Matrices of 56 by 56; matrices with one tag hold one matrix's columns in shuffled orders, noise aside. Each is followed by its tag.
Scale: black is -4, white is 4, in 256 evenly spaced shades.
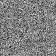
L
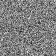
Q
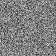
L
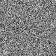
Q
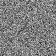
Q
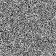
L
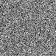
L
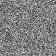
L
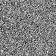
Q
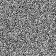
L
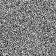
Q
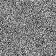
Q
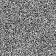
L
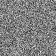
Q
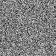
L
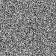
L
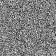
L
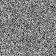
L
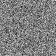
L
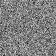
Q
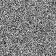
Q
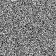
Q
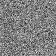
L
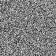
Q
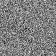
Q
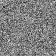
L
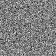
L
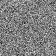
Q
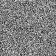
Q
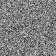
Q
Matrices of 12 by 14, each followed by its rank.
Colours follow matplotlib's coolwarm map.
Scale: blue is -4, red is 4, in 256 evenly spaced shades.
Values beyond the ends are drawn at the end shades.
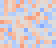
full rank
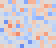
full rank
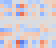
two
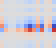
one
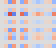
one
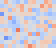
full rank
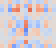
two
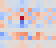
two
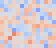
full rank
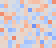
full rank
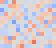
full rank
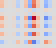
one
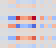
one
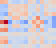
two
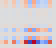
one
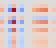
one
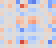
two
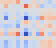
two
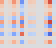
one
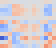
two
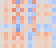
two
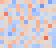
full rank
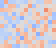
full rank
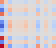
one
